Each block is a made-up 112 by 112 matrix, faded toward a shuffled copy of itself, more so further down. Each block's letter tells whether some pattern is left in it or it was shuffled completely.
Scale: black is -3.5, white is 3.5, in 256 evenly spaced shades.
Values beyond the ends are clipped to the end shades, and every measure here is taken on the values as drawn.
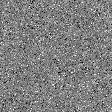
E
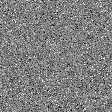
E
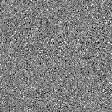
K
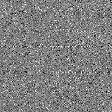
K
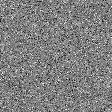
E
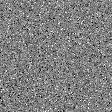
E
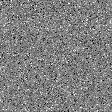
E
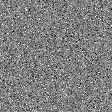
E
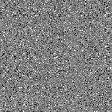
K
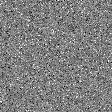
E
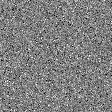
E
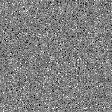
K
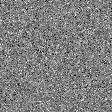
E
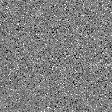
K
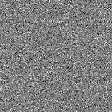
K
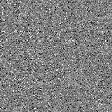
K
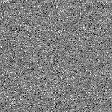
K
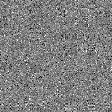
K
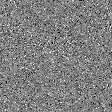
E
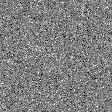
E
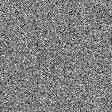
E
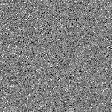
K
